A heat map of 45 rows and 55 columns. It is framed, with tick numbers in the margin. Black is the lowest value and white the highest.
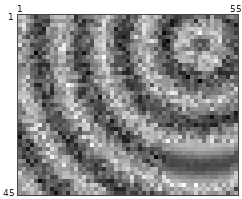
Mirror symmetry: none. Slope: none. Calmest part: bottom right. Average level on the scale: 50%. Rings: centred on the top right. Odd patch: calmer, in the bottom right.
